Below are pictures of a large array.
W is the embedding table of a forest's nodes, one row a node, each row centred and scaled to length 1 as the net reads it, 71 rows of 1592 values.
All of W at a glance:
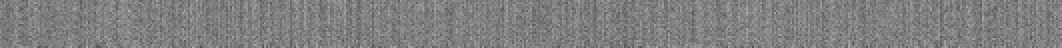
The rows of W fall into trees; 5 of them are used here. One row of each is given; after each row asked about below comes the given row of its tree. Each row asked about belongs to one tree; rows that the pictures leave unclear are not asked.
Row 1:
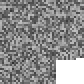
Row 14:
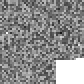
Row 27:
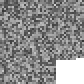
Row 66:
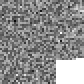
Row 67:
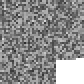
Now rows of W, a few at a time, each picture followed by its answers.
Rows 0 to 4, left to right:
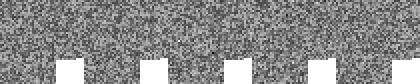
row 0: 67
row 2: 14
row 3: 27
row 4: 66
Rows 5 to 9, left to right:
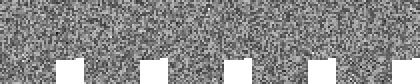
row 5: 14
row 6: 14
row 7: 67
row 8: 1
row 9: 1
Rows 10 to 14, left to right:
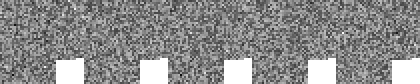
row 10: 14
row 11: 27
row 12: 27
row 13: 27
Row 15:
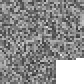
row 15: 1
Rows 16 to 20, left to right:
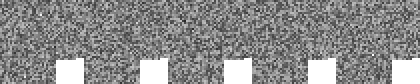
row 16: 27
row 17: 27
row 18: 67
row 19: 27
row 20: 67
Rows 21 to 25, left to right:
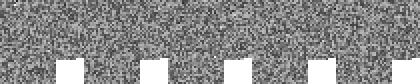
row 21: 67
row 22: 27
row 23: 66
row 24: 67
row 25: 14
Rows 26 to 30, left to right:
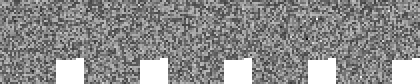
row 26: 66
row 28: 14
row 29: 1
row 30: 27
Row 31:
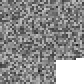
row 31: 67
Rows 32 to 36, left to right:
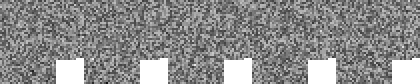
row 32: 1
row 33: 66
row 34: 67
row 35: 1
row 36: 1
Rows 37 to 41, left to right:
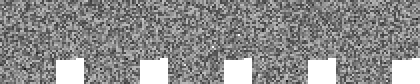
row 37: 27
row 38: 27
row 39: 14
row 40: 27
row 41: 66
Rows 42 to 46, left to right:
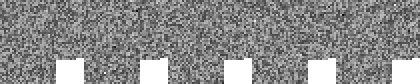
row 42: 67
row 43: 67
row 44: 1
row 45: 27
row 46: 67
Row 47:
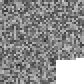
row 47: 27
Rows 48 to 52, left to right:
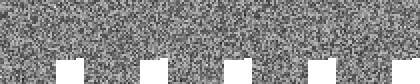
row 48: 1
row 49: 27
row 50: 67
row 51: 1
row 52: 67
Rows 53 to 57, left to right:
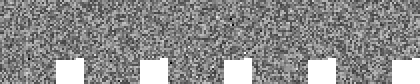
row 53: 14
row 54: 27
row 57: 1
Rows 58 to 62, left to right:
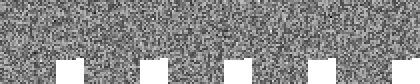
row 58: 1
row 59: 27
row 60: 67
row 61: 67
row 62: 14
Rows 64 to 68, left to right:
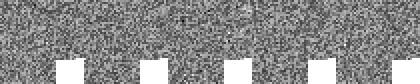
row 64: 14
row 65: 66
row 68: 14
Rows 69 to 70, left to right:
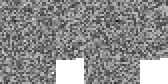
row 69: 66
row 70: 66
